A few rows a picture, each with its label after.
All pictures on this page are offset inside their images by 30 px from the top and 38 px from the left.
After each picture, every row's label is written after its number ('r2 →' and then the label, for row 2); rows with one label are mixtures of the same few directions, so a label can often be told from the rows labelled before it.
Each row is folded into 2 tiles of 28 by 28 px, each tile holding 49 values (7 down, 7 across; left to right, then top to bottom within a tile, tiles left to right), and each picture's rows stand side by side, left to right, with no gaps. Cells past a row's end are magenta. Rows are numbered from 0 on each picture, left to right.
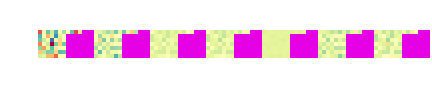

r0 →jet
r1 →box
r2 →jet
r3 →jet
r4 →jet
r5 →box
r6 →jet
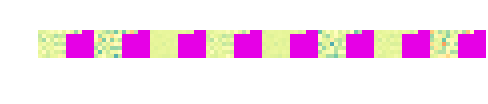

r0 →box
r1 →box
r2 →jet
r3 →box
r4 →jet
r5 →jet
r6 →box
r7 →jet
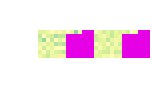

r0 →box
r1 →jet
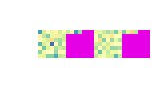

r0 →jet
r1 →box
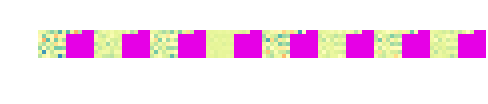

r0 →box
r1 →jet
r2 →box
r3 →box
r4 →box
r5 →box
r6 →box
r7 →box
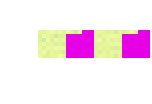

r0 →box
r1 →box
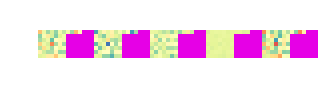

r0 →jet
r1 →jet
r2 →box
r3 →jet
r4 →jet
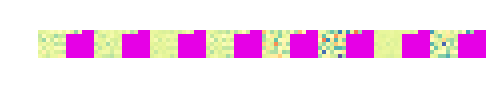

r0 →box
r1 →jet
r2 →box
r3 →box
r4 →jet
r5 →box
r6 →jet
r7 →jet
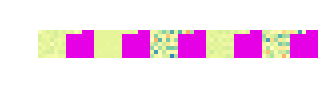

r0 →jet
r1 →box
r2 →box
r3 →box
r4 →box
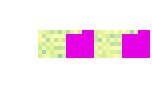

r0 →box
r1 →box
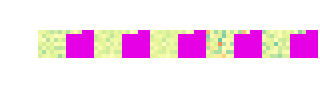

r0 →box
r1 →jet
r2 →jet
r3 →jet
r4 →jet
